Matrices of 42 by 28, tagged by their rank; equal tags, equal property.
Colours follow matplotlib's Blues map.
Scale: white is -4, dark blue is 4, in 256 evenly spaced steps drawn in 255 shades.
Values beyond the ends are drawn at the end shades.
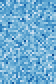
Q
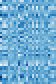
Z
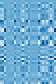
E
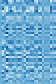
Z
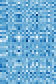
Z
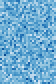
Q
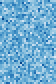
Q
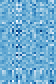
Z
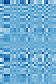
E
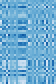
E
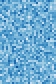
Q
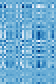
E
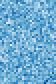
Q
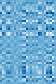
E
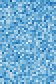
Q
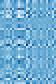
E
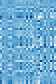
Z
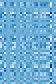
E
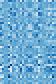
Z
